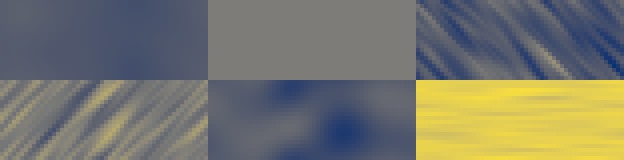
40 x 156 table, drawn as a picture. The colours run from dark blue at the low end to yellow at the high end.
The table splits into 2 rows of 3 panels. Panel 1,1: low, smooth, faint in contrast. Panel 1,2: middling, flat. Panel 1,3: low, slanting down to the right. Panel 2,1: middling, slanting up to the right. Panel 2,2: low, smooth. Panel 2,3: very high, streaked across, faint in contrast.
